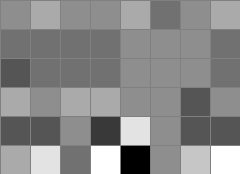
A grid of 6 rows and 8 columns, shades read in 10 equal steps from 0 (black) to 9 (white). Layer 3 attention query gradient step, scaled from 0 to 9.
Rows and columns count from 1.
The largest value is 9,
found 2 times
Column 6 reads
4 5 5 5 5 5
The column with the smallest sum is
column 1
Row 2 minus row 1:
-1 -2 -1 -1 -1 1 0 -2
